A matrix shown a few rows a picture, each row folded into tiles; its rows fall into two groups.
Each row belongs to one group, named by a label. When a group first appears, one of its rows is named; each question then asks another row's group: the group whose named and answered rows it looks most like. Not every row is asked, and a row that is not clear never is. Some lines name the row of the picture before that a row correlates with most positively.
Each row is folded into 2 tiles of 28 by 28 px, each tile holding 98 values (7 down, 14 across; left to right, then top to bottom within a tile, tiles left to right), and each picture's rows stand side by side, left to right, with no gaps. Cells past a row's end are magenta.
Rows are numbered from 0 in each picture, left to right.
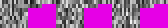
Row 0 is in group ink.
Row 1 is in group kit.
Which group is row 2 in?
ink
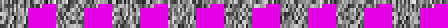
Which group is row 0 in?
ink
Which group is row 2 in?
ink
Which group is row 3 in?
ink
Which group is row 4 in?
kit
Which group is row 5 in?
kit
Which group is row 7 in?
ink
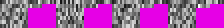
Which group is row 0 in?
kit
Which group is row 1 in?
ink
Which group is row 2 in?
kit
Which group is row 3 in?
kit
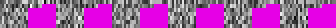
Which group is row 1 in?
ink
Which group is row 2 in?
kit
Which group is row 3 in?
ink
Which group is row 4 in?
ink
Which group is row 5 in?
ink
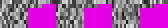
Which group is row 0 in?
kit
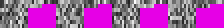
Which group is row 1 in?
kit
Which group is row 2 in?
kit
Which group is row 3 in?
ink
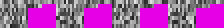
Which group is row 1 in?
ink
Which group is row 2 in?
kit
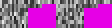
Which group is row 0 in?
ink
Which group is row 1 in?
ink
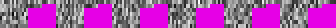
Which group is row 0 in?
ink
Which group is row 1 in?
ink
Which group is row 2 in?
ink
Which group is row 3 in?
kit
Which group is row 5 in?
kit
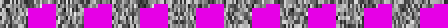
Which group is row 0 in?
ink
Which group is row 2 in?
ink
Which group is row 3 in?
ink
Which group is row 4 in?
kit
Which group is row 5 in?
kit
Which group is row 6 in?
ink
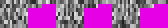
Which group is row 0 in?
kit
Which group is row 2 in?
ink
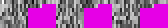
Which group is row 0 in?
ink
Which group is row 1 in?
ink
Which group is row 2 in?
ink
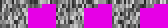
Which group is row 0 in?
kit
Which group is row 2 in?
ink
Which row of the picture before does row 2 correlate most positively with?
2
